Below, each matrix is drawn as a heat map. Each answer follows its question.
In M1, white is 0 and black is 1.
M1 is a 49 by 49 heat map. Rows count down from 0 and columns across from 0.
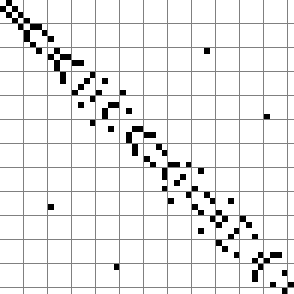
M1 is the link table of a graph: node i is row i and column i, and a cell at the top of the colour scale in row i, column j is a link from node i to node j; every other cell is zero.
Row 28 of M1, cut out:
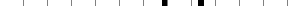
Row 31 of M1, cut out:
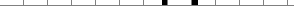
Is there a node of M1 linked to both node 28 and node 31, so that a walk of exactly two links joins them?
yes
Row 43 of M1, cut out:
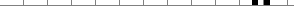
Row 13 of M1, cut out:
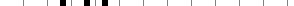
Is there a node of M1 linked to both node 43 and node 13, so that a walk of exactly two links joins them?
no
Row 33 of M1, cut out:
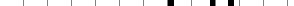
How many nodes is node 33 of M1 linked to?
3
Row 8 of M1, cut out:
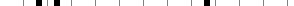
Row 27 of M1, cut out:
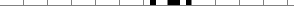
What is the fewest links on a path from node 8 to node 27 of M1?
4
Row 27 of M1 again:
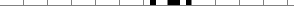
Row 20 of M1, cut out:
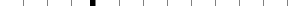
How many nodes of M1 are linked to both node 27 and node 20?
0
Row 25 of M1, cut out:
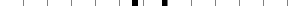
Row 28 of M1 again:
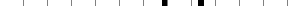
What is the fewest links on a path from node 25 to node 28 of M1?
2
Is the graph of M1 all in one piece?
yes
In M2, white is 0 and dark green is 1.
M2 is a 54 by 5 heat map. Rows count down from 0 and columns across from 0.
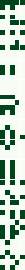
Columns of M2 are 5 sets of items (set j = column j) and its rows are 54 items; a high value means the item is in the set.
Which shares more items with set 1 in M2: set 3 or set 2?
set 2
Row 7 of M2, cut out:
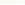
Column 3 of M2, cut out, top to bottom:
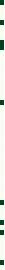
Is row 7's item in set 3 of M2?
no
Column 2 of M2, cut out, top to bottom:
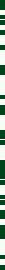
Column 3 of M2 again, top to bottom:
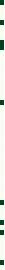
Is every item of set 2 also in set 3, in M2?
no
